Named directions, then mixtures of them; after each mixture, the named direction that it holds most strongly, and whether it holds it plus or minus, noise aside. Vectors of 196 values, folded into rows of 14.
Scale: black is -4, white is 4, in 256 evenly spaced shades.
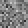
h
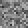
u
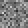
h, minus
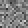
h, minus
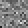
u, minus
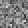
u, minus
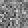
h, plus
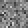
h, minus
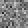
h, plus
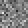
h, minus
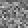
u, minus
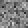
u, plus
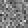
h, minus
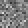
h, minus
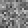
u, minus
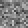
u, plus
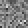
h, minus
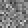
h, minus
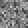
u, plus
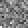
u, plus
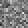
u, plus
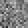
h, plus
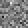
u, plus
